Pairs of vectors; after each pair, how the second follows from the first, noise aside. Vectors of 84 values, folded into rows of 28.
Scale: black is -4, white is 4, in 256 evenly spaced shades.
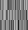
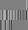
partly zeroed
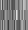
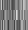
copied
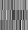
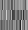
copied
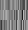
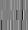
partly zeroed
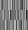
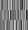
copied
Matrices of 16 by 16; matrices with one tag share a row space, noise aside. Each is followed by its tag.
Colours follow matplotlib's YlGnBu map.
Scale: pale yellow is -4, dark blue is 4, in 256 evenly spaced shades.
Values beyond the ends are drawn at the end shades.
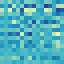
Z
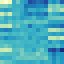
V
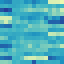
V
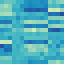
V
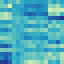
V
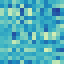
Z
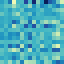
Z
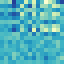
Z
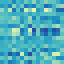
Z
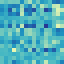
Z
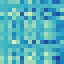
Z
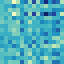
Z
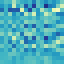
Z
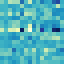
Z
